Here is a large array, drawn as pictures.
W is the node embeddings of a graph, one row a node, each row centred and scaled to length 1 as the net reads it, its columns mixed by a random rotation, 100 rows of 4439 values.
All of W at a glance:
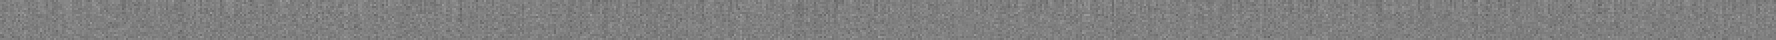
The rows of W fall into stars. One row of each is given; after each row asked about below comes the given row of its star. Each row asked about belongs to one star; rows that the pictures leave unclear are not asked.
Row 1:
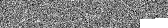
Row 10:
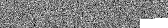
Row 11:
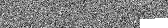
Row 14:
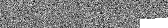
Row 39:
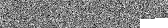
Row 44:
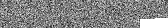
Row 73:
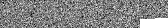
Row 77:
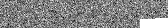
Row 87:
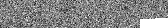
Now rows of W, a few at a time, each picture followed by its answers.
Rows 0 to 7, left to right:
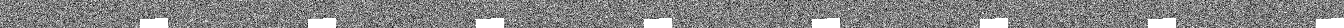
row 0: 10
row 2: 10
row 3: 10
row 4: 14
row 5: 14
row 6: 10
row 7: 77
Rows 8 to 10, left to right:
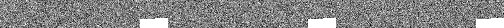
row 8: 87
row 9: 44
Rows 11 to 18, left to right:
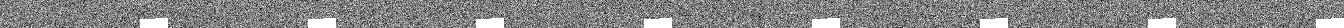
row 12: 14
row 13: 14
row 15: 87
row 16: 10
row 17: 77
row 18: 11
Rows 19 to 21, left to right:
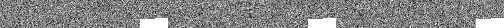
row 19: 14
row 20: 73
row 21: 11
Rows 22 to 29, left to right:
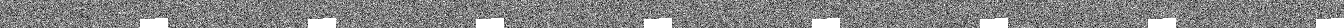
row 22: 73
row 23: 14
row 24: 10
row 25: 14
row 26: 10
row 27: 11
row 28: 44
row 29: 39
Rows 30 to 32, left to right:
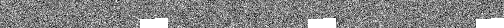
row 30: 10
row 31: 87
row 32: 1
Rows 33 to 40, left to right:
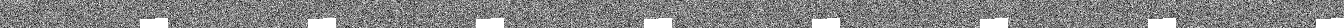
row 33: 14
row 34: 1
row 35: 77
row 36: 11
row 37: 11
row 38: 77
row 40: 73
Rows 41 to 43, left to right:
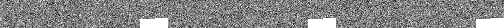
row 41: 11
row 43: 44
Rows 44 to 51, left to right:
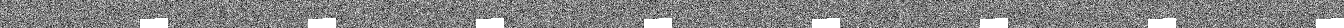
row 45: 77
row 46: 14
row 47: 1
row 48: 44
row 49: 77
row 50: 73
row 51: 11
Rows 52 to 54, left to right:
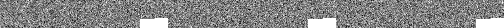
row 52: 77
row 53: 10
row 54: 77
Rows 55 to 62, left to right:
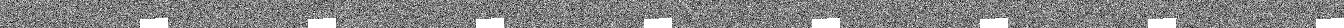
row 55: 10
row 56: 1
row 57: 1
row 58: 77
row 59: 87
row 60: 11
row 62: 39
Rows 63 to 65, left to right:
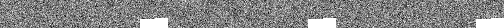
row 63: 44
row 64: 87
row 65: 11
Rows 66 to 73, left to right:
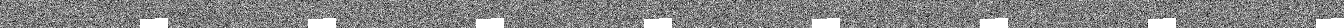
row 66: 10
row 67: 87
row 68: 11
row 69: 87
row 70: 77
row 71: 87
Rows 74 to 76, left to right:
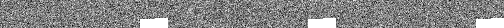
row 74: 44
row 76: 14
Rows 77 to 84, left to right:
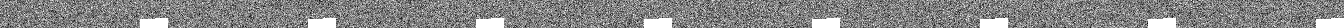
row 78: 73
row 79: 77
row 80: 11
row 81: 77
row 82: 39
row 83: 73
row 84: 87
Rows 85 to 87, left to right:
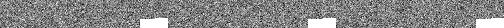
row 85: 73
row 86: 10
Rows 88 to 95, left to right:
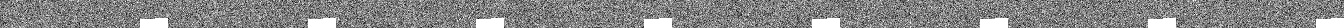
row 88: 1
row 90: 39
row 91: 39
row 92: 11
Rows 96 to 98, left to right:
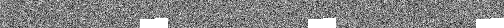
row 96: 77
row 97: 44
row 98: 11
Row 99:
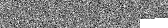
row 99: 39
